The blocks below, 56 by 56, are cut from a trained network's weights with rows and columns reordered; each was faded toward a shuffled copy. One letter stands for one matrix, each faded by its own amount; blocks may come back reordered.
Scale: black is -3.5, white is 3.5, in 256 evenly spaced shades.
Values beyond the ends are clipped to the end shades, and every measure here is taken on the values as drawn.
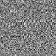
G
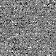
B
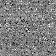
B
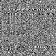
G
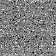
B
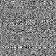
G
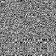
G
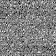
B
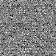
B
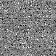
B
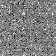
B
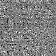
B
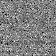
B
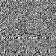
G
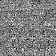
B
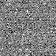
B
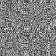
G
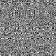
G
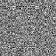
G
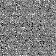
B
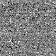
B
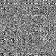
G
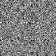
G
